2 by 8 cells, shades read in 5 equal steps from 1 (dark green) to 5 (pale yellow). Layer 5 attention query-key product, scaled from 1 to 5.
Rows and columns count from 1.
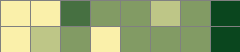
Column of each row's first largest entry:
1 1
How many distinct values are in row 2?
4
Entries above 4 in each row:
2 2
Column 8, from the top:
1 1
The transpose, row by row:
5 5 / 5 4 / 2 3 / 3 5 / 3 3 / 4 3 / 3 3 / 1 1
